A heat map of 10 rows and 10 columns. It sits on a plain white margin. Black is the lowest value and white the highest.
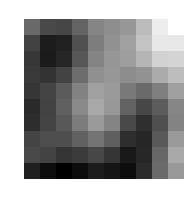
The field climbs toward the top right. The top right is the ninth with the highest average. Neither half mirrors the other. On average the colour sits 40% of the way up the scale. No lone cell stands out from its neighbours.
